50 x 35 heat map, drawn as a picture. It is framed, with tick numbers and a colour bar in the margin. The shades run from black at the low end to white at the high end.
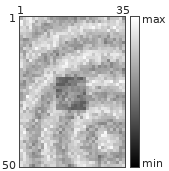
In the centre lies a patch that is lower than the rest. Rings spread out from the bottom right. The centre is the ninth with the lowest average. Overall the values sit about 70% of the way up the scale.
